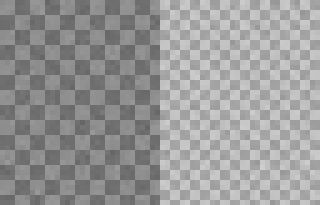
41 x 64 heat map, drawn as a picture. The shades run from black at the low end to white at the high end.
The table splits into one row of 2 panels. Panel 1,1: middling, checkered. Panel 1,2: high, checkered.
